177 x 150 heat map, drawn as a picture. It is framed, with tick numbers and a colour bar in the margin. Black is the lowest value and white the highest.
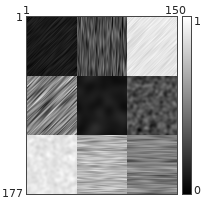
The table splits into 3 rows of 3 panels. Panel 1,1: very low, slanting up to the right, faint in contrast. Panel 1,2: low, streaked downward. Panel 1,3: very high, slanting up to the right, faint in contrast. Panel 2,1: middling, slanting up to the right, strong in contrast. Panel 2,2: very low, smooth, faint in contrast. Panel 2,3: low, blotchy. Panel 3,1: very high, blotchy, faint in contrast. Panel 3,2: high, streaked across. Panel 3,3: middling, streaked across.
